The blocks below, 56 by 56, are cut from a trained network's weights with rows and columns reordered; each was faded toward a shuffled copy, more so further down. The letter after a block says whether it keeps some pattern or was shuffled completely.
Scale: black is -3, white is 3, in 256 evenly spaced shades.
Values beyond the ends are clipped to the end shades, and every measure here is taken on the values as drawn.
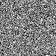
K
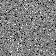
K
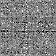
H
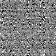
H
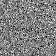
K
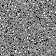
K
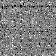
H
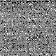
H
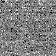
H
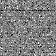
H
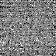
H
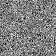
K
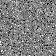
K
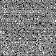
H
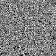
H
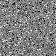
K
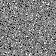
K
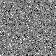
K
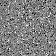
K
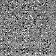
H
